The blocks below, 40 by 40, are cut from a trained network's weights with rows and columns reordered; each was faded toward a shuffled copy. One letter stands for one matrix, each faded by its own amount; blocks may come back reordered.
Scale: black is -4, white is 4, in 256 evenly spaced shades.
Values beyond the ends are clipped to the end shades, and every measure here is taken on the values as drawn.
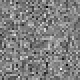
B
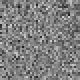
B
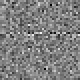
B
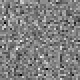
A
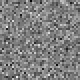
A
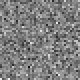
A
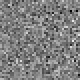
A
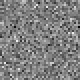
A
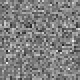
B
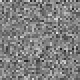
B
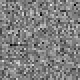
A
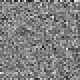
B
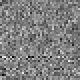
B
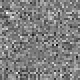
B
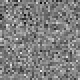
A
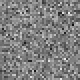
A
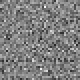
B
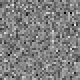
A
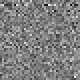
B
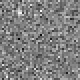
A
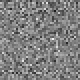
B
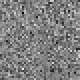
A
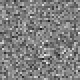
A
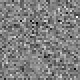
A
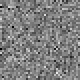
A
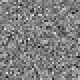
A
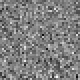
A
